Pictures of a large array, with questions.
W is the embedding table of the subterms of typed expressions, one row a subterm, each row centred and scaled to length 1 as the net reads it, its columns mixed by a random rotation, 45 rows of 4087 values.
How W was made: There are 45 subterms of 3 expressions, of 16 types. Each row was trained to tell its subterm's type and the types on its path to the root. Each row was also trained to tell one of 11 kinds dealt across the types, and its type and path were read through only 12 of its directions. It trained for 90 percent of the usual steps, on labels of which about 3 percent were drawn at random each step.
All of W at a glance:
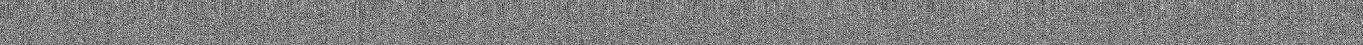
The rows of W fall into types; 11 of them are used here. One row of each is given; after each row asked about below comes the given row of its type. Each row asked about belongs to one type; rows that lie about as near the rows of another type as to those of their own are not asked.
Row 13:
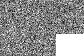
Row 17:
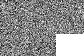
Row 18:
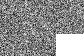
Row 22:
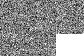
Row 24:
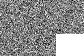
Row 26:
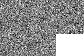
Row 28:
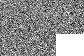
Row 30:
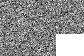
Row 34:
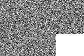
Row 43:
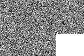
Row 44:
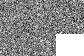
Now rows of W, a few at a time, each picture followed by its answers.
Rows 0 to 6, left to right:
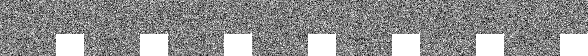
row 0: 43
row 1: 43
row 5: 44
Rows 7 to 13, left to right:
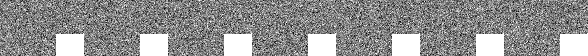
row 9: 17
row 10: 30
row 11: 44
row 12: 30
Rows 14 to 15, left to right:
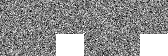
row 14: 17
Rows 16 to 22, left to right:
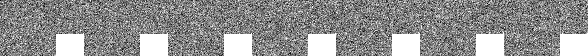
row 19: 34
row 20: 22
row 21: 13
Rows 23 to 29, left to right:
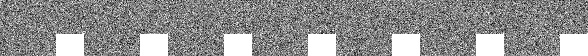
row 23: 22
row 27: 43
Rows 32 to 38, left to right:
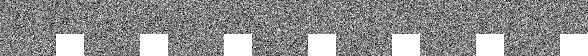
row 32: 44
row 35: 24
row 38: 30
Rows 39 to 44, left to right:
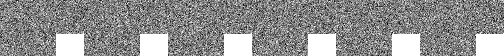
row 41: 17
